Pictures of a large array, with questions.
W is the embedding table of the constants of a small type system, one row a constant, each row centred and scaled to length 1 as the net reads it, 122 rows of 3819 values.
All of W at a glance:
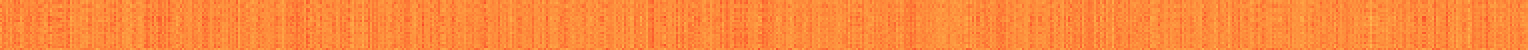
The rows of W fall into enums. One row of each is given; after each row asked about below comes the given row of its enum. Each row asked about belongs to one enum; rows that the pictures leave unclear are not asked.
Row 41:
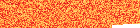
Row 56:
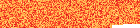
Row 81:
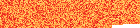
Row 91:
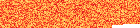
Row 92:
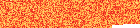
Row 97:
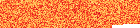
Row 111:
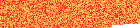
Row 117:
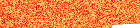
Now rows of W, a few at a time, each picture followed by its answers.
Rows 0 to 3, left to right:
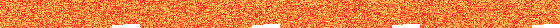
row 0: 92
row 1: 111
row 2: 97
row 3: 81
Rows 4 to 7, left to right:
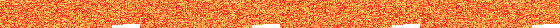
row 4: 91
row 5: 117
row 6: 111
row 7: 117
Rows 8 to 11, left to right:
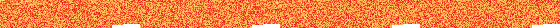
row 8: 97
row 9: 92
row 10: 56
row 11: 56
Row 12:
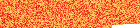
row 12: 117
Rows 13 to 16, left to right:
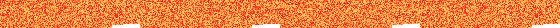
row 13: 111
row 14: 92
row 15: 41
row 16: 111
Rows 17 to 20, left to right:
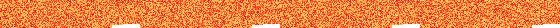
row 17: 56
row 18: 92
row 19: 56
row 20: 91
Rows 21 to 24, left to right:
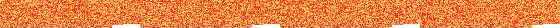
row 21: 97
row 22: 92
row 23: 111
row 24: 81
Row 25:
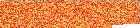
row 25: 91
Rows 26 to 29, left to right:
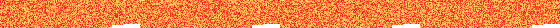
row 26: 111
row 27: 97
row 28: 91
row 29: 92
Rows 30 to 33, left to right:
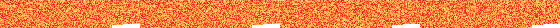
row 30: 41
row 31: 41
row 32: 91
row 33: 111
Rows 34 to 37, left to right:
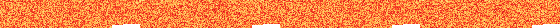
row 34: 92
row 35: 97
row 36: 92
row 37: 91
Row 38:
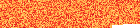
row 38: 56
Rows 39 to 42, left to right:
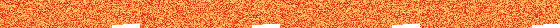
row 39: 41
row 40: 81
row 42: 111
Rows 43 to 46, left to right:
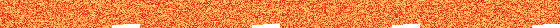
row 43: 117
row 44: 41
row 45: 111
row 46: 91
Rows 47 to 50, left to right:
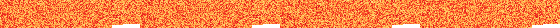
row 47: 81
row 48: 81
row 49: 117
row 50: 111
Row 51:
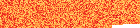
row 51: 81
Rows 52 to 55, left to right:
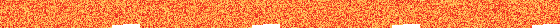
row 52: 111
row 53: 111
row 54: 56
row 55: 97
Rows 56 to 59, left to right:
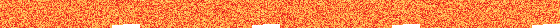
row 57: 91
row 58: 81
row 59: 41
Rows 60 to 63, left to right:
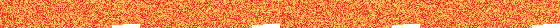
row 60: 81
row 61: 41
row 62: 117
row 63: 41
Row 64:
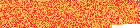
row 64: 56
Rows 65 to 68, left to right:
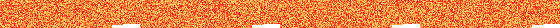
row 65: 91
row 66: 97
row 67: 56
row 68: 92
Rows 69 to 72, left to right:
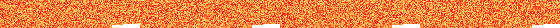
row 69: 41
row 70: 91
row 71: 81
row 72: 92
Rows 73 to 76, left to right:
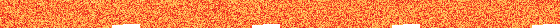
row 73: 117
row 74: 97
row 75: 56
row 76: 56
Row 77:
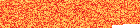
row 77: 91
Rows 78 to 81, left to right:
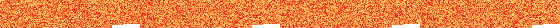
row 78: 97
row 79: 81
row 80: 111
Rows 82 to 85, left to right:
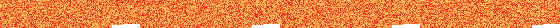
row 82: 56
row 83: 111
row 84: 81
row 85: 91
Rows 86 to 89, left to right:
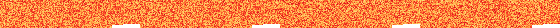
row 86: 92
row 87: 92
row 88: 41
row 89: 97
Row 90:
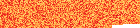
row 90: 81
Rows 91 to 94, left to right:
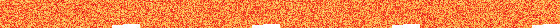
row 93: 92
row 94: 81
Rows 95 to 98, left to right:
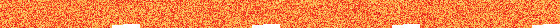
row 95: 56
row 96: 92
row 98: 81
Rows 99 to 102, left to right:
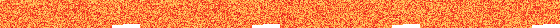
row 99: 97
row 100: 97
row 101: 81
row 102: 92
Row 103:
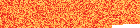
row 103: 81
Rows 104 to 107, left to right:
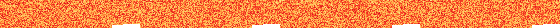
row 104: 41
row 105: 92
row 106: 97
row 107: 92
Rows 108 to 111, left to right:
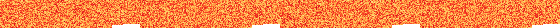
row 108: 91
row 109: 111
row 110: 117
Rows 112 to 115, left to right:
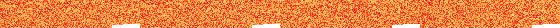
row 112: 41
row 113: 41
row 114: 97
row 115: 81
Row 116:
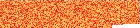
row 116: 91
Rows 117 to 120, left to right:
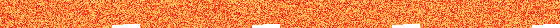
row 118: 97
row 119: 41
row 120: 92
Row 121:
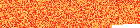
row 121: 56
